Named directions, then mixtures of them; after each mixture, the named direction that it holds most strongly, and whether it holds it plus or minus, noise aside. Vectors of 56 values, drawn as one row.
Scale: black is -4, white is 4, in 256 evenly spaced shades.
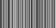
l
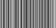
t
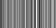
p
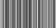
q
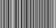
t, plus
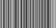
t, plus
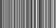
p, plus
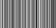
p, minus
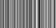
p, plus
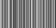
l, minus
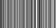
p, plus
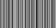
l, plus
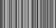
q, minus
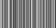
l, minus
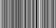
p, minus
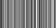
p, plus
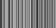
l, plus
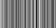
p, minus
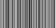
q, plus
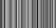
q, minus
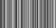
q, minus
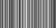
t, minus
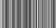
q, plus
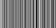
p, minus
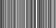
p, plus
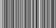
p, minus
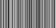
l, plus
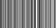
p, plus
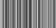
q, plus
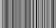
p, minus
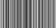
q, plus
